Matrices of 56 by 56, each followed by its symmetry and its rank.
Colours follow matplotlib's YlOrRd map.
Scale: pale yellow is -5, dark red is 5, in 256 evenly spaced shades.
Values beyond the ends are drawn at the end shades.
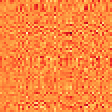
neither, rank five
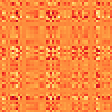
antisymmetric, rank two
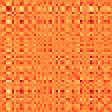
symmetric, rank three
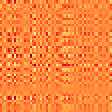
neither, rank two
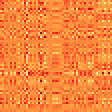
neither, rank three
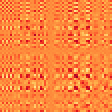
symmetric, rank three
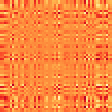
antisymmetric, rank two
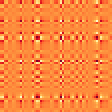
symmetric, rank one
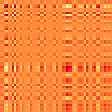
symmetric, rank one
